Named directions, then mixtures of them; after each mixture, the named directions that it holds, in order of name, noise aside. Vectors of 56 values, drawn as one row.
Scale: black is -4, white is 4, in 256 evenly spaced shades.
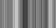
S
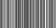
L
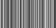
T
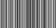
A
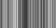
L, S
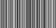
A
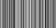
A, L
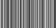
T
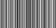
A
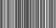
L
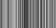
L, S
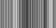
A, S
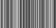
S, T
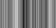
S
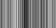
L, S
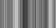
S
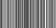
L
